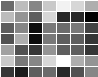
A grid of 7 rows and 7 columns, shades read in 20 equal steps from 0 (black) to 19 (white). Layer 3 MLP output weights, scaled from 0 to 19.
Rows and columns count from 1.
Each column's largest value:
15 14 10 16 19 16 13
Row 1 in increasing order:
8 10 13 14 15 16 18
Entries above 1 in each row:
7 6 6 6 7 7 7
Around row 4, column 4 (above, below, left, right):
9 11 1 7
